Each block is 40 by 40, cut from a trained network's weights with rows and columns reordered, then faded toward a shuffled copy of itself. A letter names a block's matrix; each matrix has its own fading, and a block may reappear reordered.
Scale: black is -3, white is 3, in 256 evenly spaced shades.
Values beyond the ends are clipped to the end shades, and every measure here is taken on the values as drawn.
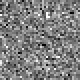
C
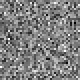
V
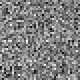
C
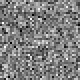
V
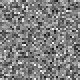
C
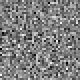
V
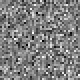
C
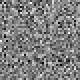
V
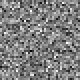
V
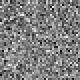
V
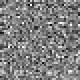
V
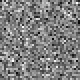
V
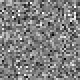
C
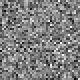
V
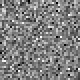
C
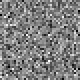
C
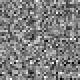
V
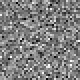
C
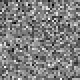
C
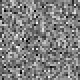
C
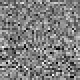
V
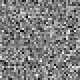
C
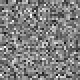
V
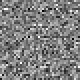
V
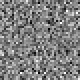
V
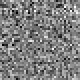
V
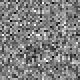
V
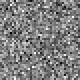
C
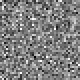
C
